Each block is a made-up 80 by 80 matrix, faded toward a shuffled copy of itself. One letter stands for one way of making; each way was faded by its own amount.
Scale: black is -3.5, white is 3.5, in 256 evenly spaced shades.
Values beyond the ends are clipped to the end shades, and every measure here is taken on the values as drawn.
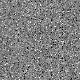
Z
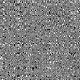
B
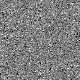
Z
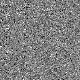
Z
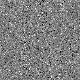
Z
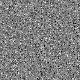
Z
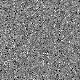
Z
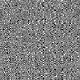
B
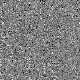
Z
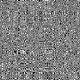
B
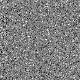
Z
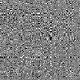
B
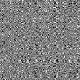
B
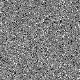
Z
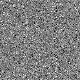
Z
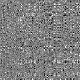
B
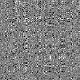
B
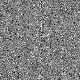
Z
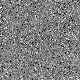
Z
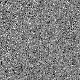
Z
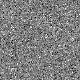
Z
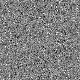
Z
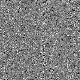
Z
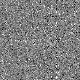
Z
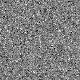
Z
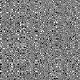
B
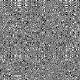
B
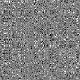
B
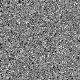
Z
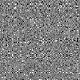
B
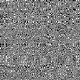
B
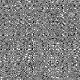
B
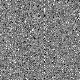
Z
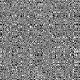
B
